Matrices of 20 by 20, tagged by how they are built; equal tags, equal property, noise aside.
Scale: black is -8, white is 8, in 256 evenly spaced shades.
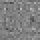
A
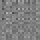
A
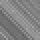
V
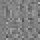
A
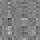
A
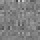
A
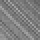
V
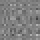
A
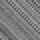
V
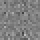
A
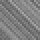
V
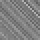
V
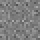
A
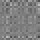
A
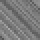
V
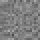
A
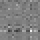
A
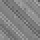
V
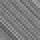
V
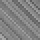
V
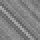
V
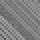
V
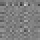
A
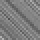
V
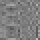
A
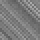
V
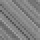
V
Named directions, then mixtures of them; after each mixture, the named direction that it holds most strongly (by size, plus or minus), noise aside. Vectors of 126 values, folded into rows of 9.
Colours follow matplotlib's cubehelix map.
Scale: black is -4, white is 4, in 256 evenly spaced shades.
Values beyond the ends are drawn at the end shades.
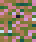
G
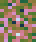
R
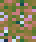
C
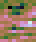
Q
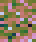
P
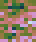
Q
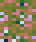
C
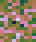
R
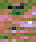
Q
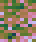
P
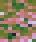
P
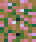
R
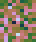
R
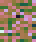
G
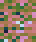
C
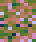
P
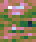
Q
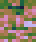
Q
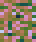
G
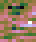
Q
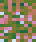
C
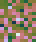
R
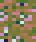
C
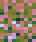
P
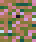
G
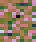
G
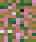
R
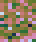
P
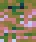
Q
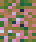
R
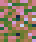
R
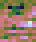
Q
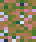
C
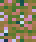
C
